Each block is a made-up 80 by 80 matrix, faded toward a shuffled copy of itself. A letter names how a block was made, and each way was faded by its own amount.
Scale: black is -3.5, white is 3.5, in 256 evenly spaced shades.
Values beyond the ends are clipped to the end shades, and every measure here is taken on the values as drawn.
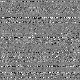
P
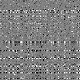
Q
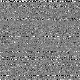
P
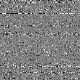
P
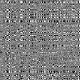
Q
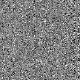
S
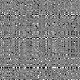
Q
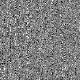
S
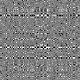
Q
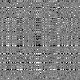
Q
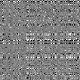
Q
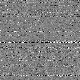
P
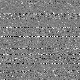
P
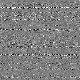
P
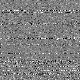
P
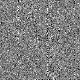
S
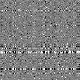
Q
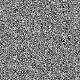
S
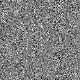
S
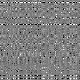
Q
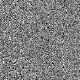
S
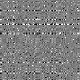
Q
